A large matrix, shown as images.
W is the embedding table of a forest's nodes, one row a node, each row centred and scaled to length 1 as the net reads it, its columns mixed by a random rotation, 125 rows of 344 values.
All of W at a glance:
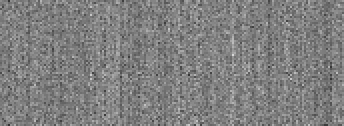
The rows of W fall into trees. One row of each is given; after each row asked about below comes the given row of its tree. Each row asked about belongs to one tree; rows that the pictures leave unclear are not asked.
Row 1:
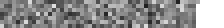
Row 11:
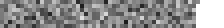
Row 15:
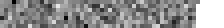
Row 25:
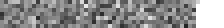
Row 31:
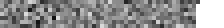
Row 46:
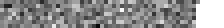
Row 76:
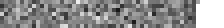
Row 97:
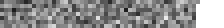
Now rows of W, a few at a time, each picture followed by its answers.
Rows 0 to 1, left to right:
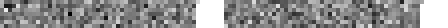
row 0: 1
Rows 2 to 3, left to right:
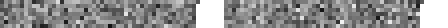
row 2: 76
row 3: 1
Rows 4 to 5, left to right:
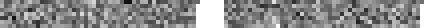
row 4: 31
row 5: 97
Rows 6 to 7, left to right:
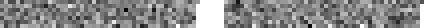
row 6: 97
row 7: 15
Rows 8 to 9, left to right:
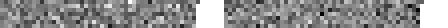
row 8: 46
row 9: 76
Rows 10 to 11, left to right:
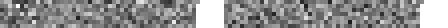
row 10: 97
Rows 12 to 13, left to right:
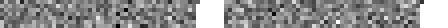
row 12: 97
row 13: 11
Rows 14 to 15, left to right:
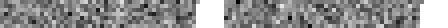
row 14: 1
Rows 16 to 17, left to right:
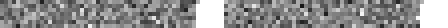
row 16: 31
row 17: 25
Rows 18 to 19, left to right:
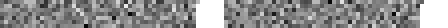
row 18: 25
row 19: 11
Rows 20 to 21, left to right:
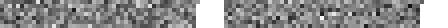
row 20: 97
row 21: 76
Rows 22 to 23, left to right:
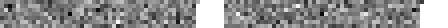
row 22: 1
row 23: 46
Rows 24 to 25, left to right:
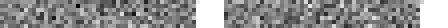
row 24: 25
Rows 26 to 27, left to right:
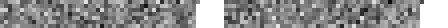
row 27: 97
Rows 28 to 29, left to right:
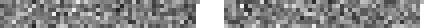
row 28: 76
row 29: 97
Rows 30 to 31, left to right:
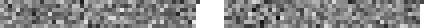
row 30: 46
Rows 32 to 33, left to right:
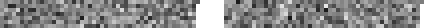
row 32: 46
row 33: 15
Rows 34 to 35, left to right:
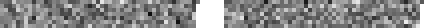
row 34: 1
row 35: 46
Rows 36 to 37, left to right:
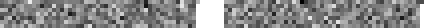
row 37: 11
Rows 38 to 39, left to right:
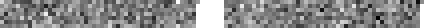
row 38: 97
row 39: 1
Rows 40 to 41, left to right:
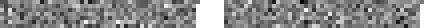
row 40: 46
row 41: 11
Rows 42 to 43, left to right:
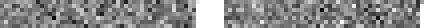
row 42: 25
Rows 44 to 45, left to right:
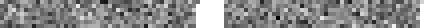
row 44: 11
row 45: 25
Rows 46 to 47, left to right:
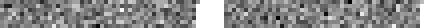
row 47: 25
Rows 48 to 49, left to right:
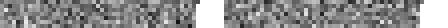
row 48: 1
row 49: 31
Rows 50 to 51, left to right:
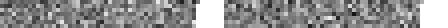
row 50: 46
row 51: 25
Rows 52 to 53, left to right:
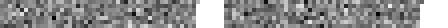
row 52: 25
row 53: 46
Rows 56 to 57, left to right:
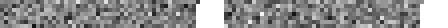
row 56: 76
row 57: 1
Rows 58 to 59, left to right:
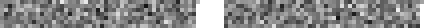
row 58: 1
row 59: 25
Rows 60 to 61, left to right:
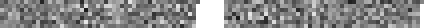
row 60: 46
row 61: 31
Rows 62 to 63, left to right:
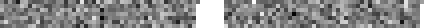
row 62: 15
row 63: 1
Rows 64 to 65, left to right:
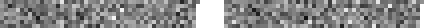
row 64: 46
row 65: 46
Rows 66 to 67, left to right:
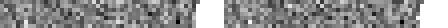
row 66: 1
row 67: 1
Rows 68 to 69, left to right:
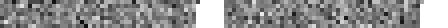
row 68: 15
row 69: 1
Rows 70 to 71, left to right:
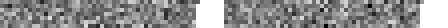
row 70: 46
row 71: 1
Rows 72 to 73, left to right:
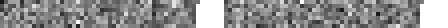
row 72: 76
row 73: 76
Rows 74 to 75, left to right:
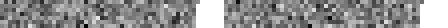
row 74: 15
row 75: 15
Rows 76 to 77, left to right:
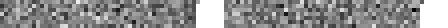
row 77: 46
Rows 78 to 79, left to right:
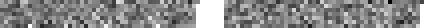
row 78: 15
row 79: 15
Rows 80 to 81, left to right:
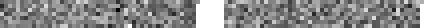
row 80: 76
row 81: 25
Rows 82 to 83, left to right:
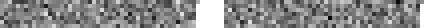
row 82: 97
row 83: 1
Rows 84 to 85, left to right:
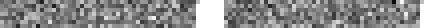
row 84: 31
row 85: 97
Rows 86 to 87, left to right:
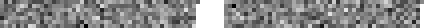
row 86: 15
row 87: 46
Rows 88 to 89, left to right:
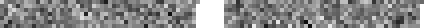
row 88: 11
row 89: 15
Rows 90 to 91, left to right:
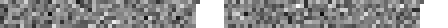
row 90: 11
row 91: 46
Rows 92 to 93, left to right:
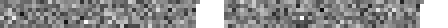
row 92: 46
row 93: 1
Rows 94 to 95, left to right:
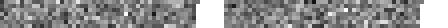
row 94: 76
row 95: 46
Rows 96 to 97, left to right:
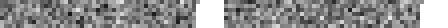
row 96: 1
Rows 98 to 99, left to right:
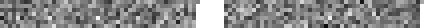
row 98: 97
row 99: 76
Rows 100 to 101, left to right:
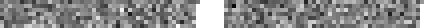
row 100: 97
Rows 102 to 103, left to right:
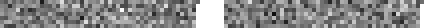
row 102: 46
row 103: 11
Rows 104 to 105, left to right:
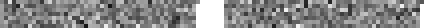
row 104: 15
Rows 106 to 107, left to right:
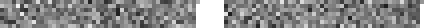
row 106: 97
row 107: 76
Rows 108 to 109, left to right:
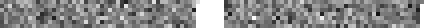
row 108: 25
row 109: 76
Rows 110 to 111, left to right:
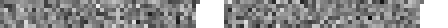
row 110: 1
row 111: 11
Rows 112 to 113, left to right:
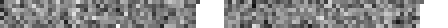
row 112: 76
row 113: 15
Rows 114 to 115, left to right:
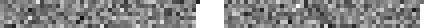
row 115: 46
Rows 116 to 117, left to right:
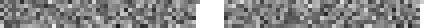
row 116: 97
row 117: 25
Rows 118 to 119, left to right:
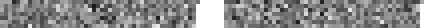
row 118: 15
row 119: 31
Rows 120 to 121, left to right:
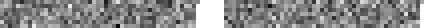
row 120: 97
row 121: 97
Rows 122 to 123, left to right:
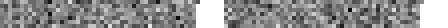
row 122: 11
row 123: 97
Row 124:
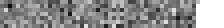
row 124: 1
